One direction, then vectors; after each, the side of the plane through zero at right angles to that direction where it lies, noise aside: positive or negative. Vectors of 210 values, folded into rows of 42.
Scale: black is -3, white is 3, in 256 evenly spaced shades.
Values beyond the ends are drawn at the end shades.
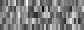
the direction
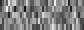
positive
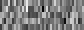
positive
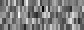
positive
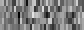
negative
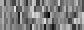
negative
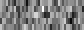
negative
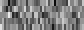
negative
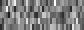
positive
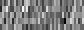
positive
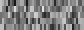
negative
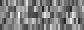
positive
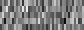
positive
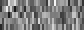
positive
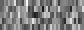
positive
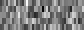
positive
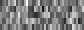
positive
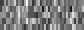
positive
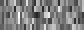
positive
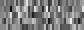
positive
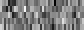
negative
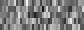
positive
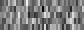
positive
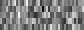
positive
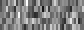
positive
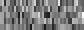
negative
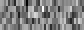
negative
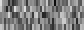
negative
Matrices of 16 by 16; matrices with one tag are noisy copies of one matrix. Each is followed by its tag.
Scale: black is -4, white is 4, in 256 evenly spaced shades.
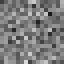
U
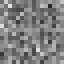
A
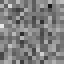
A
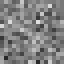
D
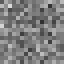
A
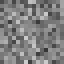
U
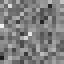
A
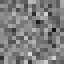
U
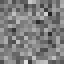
U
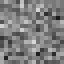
D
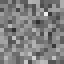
U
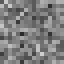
A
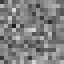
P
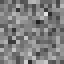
U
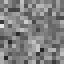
D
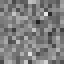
U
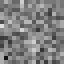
D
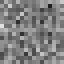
A
